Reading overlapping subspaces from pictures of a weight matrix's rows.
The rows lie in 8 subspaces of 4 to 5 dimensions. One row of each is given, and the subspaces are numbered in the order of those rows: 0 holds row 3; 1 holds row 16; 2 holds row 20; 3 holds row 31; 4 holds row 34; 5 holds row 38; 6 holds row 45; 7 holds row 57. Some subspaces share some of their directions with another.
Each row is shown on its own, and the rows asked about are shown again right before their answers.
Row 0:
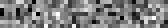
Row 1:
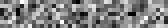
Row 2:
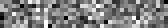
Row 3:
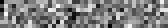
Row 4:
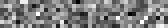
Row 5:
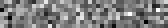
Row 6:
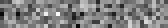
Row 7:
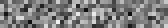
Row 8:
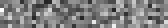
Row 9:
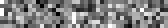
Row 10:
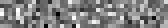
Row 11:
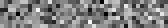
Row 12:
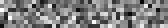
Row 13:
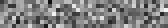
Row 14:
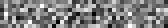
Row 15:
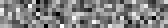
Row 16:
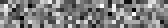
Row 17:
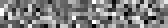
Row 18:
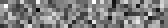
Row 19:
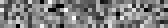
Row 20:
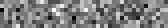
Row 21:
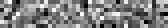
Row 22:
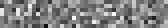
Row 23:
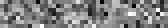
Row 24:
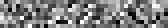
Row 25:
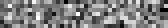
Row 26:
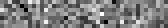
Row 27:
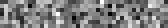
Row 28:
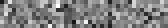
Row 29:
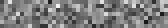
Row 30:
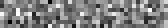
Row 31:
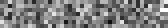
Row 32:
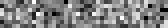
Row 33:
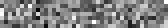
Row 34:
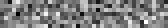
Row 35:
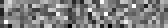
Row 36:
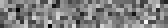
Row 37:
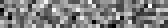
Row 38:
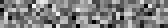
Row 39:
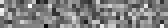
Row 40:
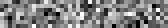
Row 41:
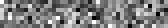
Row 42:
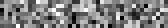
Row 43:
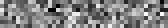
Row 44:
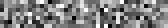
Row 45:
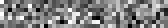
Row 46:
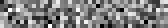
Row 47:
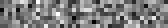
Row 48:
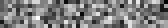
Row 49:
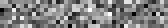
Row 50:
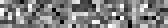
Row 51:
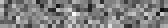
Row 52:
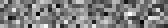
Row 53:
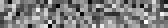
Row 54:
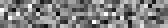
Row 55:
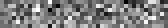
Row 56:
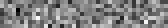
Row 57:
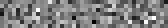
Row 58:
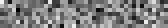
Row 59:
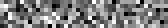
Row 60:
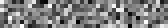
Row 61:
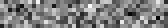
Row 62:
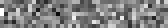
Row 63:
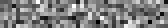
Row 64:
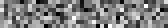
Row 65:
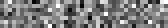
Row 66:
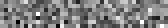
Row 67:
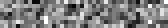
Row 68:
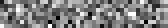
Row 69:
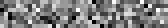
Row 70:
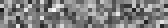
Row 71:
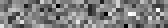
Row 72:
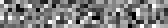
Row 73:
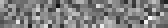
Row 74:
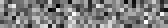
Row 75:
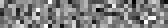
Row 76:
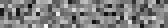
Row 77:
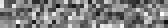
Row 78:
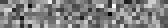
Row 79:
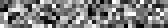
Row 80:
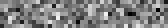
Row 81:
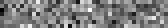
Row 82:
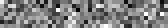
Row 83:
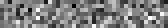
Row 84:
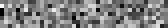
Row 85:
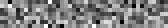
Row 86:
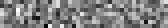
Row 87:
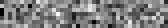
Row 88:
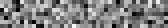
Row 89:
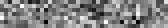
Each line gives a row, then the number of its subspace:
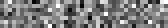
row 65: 3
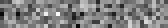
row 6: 4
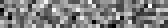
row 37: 4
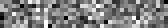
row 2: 6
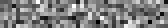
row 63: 3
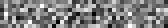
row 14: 0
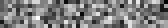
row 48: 3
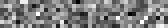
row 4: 5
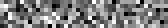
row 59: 7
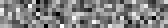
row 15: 2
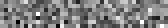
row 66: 5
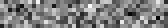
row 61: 6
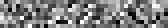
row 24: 6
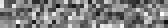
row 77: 3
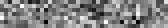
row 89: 6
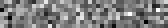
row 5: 4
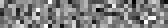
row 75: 7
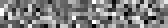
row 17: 7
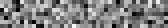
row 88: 4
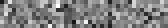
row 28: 1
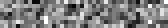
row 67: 3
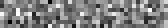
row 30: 2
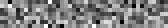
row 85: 6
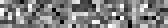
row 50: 5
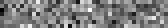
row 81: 1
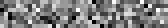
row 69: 7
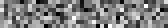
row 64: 2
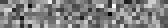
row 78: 1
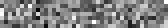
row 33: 6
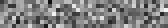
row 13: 3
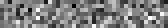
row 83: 0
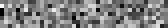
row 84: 2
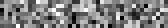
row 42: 2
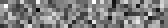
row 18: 7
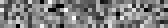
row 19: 2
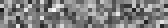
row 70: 2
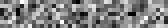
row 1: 5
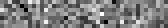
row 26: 6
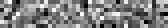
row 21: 4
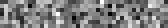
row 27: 1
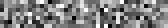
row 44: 2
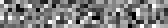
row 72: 6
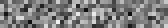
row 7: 0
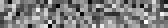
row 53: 4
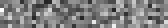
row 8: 4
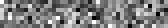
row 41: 6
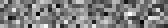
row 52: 5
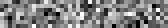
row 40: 4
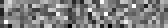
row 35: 3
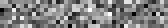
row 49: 1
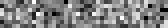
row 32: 3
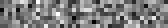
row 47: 2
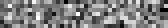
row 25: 3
